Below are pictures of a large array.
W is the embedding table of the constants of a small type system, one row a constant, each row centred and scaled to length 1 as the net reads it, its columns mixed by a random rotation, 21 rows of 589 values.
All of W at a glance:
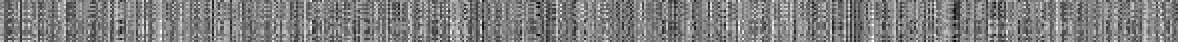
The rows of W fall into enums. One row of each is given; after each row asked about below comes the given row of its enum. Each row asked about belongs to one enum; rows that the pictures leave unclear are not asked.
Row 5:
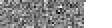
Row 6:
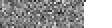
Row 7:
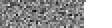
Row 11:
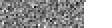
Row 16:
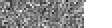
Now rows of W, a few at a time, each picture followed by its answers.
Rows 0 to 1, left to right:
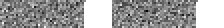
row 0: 11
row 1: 7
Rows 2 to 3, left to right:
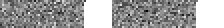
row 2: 6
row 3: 7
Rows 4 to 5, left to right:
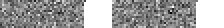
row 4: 6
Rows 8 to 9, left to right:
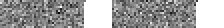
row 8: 5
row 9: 6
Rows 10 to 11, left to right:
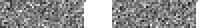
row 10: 16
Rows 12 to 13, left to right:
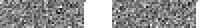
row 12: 5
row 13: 11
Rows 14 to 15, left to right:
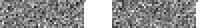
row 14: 11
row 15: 16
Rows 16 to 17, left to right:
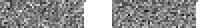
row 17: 7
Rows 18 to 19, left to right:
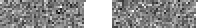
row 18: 5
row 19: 16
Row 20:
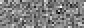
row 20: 5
